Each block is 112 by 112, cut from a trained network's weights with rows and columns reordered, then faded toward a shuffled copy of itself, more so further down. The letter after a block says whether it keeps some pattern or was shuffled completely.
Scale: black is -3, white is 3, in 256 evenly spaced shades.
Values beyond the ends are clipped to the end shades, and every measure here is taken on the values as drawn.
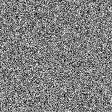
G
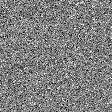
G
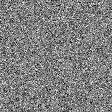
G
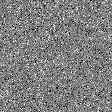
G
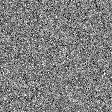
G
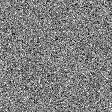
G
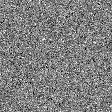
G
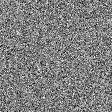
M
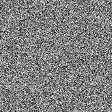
G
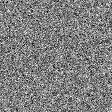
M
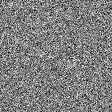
G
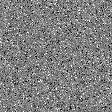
G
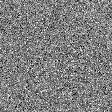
M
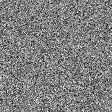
G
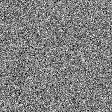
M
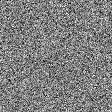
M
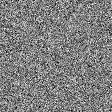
G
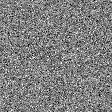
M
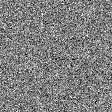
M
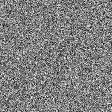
G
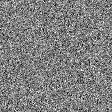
G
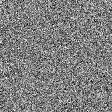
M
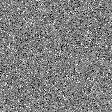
M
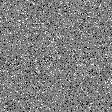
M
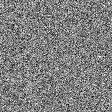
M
